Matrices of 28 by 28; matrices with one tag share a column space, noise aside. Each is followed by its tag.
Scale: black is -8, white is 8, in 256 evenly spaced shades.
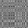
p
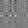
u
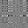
u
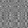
p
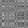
p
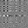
u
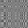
p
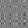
p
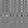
u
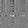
u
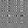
u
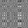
p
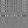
u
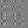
p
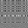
u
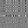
u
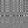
u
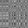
p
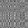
p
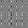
p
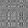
p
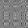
p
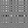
u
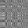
p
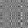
p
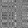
p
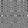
u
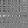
u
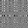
u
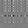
u
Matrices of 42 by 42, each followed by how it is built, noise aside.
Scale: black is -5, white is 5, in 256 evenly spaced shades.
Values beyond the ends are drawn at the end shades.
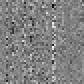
uneven columns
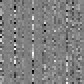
uneven columns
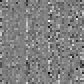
uneven columns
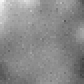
smooth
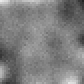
smooth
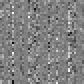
uneven columns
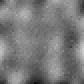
smooth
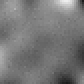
smooth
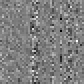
uneven columns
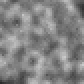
smooth
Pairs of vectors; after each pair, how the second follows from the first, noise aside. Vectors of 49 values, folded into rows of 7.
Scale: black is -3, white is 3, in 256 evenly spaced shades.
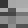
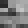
copied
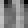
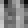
copied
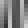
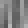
shrunk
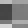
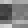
copied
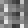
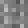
shrunk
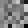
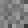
shrunk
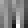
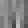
shrunk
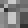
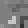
partly zeroed
